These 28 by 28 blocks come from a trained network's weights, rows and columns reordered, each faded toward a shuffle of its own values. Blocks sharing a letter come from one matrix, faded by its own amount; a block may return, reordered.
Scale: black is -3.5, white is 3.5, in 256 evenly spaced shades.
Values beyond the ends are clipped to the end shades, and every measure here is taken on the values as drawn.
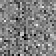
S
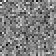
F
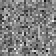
S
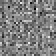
S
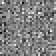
S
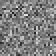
F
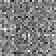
S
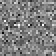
F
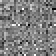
S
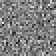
F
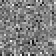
S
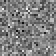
F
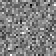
F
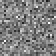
F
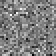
S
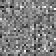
S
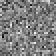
F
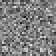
F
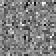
S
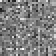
S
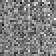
S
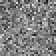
F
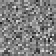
F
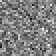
F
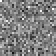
F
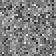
S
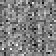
S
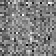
S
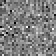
S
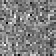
S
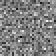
F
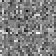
S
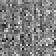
S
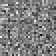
S
